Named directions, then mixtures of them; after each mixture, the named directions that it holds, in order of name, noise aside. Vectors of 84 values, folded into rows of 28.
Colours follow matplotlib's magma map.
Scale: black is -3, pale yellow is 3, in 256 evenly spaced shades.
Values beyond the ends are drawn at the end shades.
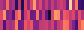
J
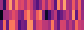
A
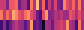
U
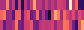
J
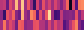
J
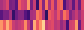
U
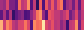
U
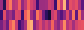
A, J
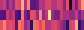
J, U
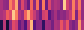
A, U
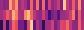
A, U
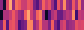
A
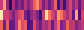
A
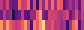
U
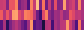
U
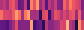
J, U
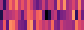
A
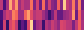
A, U
